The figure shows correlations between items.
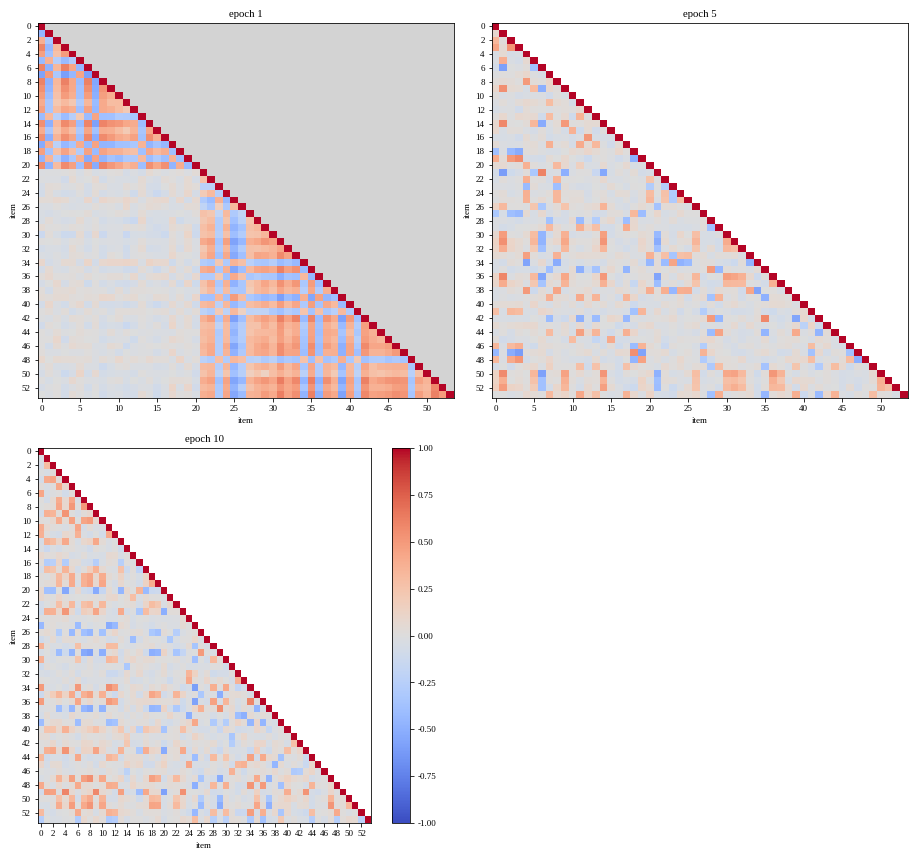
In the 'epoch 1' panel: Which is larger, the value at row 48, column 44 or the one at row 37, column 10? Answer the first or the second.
the second
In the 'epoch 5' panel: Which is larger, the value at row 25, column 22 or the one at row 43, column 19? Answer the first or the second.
the first
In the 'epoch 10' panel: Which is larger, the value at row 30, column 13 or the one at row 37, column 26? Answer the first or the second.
the second
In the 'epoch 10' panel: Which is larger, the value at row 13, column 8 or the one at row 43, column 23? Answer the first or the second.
the second
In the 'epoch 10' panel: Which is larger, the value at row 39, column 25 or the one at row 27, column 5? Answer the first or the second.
the first
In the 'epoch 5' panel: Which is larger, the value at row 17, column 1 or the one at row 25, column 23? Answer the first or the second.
the first
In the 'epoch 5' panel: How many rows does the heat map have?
54
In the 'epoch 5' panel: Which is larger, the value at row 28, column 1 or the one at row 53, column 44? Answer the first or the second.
the second
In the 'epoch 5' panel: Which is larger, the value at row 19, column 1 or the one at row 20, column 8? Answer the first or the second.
the second
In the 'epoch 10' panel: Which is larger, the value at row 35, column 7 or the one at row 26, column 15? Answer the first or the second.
the first
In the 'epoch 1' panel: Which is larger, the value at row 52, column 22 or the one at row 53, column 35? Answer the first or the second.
the second
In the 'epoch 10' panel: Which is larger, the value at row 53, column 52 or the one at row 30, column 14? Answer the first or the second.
the second
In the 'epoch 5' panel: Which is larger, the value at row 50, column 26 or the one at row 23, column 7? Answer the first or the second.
the first
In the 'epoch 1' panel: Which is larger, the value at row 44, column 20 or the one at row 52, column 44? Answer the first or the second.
the second
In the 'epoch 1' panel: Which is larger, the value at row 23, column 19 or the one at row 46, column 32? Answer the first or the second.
the second
